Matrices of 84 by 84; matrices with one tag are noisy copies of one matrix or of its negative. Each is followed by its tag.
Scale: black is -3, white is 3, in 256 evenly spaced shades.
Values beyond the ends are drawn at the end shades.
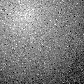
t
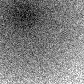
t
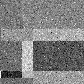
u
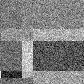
u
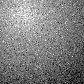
t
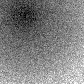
t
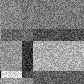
u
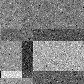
u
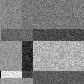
u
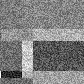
u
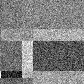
u
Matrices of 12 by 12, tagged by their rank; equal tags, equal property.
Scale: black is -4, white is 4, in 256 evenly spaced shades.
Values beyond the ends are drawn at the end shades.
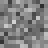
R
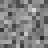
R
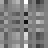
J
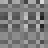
J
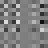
J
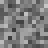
R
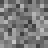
R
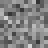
R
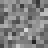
R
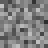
R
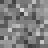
R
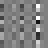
J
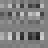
J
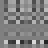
J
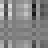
J
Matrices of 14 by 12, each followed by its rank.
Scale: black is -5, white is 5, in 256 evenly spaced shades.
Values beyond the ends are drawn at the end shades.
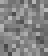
full rank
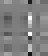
one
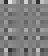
one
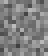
full rank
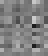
two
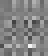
two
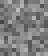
full rank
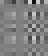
one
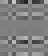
one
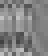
two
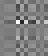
one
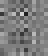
two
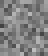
full rank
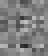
two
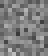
full rank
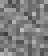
full rank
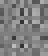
two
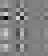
one
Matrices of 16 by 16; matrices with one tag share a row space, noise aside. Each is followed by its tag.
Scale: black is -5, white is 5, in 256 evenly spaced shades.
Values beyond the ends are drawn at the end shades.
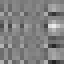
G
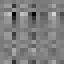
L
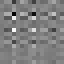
L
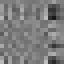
G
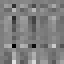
L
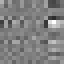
G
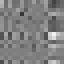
G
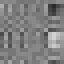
G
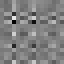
L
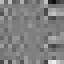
G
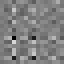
L
